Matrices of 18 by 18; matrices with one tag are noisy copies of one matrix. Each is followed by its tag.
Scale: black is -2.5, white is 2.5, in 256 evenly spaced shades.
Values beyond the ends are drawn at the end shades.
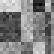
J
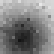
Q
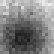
Q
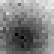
Q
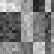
J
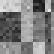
J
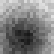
Q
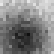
Q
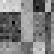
J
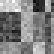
J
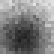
Q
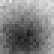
Q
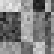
J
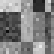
J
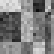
J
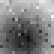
Q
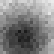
Q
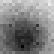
Q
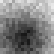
Q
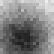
Q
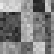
J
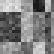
J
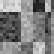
J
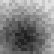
Q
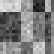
J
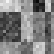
J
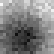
Q
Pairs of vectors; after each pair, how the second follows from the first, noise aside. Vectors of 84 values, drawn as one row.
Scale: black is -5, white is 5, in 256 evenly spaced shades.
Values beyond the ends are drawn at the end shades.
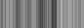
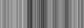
reversed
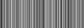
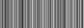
wrapped around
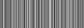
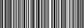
scaled up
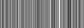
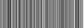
wrapped around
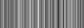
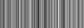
sign-scrambled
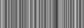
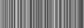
wrapped around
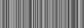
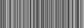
sign-scrambled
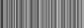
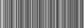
sign-scrambled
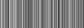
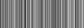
reversed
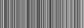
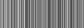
wrapped around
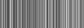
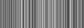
wrapped around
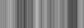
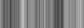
wrapped around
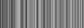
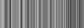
wrapped around
